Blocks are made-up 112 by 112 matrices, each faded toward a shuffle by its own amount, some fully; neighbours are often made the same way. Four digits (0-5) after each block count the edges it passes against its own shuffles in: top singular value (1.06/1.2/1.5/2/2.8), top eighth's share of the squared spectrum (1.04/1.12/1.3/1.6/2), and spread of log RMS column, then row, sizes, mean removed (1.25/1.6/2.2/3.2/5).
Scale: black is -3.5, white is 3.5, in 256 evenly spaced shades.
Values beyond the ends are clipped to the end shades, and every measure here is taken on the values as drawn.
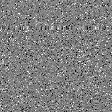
4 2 1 1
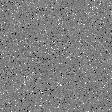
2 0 0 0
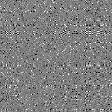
5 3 2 3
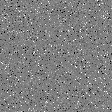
2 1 0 0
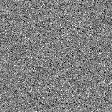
3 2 1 0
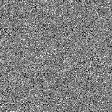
3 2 1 1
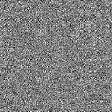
4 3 2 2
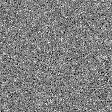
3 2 1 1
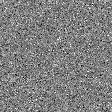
0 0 0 0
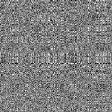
5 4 3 3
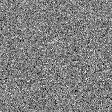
3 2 0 0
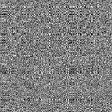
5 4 3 3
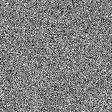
0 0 0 0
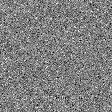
2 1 0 0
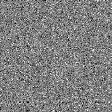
3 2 1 1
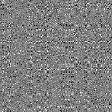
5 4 3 3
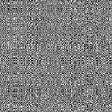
5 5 4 4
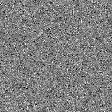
3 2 1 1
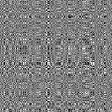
5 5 4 4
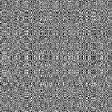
5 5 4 4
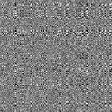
5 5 3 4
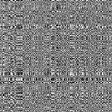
5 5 4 4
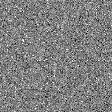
3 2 1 1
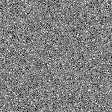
2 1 0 0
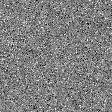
0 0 0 0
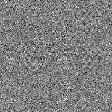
4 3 2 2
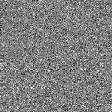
4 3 1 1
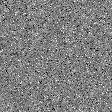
0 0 0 0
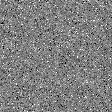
0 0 0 0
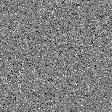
0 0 0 0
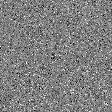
0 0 1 0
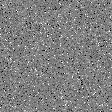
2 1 0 0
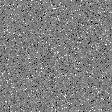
2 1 0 0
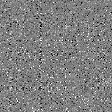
4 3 2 2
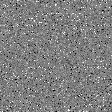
1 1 0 1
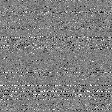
2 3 0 4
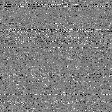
2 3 0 4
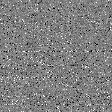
1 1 0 2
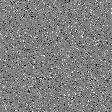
2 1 0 0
